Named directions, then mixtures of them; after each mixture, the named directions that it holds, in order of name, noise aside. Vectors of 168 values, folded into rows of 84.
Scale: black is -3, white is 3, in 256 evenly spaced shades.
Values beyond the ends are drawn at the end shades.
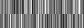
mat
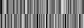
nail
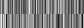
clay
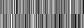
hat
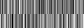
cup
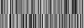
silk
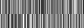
cup, silk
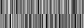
hat, nail, silk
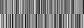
cup, hat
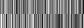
clay, hat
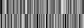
nail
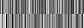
clay, cup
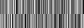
cup, hat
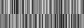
hat, mat, silk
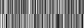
clay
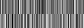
clay, cup, silk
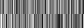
clay, hat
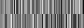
hat, mat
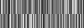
silk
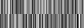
mat, silk
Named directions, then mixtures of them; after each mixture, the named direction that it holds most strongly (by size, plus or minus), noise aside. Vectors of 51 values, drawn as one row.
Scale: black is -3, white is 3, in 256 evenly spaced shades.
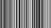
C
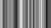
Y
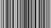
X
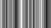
Y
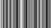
Y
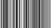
C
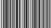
C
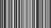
X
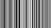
C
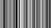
Y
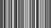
X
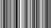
Y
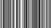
C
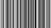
X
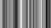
Y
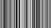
C
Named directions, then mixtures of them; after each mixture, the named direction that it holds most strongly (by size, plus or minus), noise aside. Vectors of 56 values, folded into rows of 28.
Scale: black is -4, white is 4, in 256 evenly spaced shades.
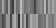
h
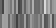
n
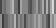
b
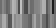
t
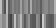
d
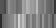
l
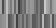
n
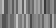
n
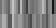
t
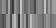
h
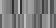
b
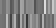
h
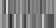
d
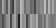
h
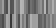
h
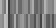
d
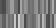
b
